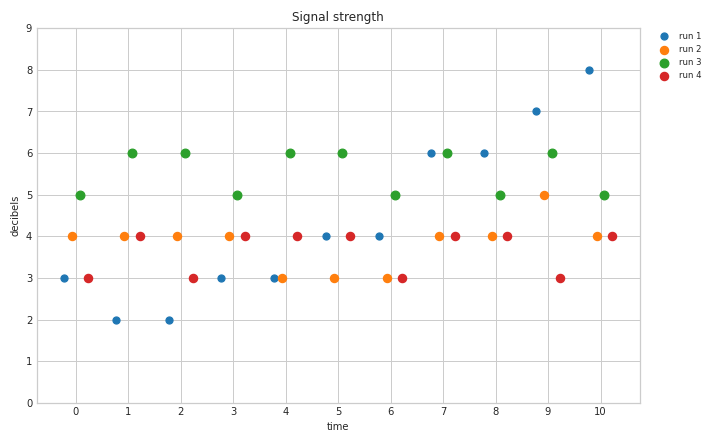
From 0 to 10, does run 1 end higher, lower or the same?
higher
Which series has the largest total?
run 3
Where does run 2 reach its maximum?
9
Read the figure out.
Title: Signal strength
x-axis: time, ticks 0 1 2 3 4 5 6 7 8 9 10
y-axis: decibels, ticks 0 1 2 3 4 5 6 7 8 9
Legend: run 1, run 2, run 3, run 4
Values:
run 1: 3 2 2 3 3 4 4 6 6 7 8
run 2: 4 4 4 4 3 3 3 4 4 5 4
run 3: 5 6 6 5 6 6 5 6 5 6 5
run 4: 3 4 3 4 4 4 3 4 4 3 4
